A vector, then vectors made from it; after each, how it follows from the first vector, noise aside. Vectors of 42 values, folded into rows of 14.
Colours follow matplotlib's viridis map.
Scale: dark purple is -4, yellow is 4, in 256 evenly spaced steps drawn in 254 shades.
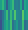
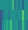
partly zeroed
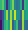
scaled up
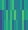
copied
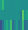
partly zeroed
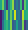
scaled up
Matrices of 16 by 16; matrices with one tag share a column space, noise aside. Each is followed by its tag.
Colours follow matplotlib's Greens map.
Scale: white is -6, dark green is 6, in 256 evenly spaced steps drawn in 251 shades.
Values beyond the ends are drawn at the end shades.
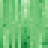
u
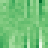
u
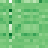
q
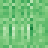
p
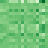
q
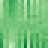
u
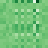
q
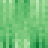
u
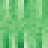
u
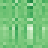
p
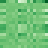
q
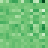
q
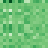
q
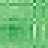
p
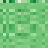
q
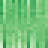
u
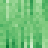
u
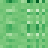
q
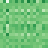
q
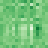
p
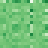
q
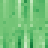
u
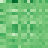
q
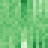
u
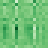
p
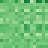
q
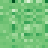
q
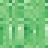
p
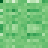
q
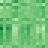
p
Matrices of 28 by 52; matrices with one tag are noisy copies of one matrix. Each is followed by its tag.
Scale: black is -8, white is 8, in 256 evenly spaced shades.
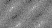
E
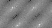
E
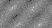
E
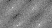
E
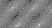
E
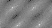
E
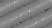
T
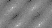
E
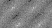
E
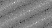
T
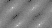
E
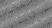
T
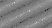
T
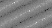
T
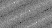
T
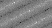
T
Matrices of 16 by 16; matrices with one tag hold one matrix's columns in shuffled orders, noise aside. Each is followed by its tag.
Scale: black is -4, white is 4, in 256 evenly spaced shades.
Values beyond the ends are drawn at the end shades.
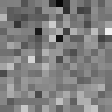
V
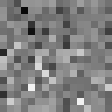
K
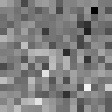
K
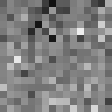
V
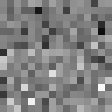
K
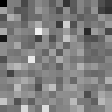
V
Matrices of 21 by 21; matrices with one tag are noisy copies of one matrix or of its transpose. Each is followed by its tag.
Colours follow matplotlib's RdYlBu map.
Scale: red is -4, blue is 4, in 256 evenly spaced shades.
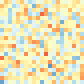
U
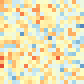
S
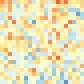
S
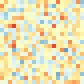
U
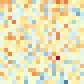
S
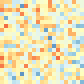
S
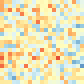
S
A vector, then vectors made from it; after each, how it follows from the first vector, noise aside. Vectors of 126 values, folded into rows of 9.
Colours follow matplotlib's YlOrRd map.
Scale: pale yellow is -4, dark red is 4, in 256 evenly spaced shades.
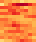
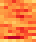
reversed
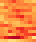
reversed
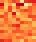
sign-scrambled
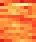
negated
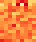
sign-scrambled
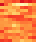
negated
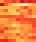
negated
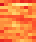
negated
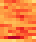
reversed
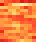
negated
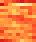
negated
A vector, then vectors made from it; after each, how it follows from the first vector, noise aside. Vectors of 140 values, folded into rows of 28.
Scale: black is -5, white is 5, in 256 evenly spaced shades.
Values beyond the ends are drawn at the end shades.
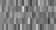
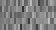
negated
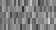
negated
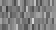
reversed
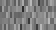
negated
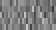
wrapped around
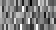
scaled up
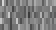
wrapped around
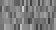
sign-scrambled
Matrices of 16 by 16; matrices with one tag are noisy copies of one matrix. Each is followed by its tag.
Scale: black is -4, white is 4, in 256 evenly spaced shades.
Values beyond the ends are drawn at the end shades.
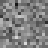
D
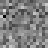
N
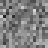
N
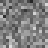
N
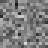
D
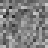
N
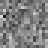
N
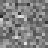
D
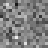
D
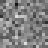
D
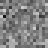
N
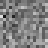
N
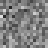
N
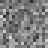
N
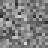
D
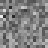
N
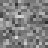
D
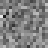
N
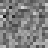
N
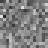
N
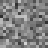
D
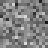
D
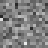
D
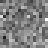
N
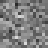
D
